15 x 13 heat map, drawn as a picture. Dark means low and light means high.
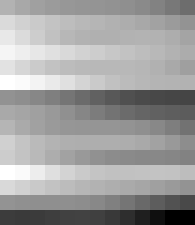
Grain: streaks across. Ninth with the lowest average: bottom right. Slope: up to the top left. Lone odd cells: none. Average level on the scale: 60%.
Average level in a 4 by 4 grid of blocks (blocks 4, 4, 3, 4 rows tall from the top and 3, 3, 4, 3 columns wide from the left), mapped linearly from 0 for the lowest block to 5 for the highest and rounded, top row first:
5 4 3 2
4 3 2 1
4 3 2 1
3 2 1 0
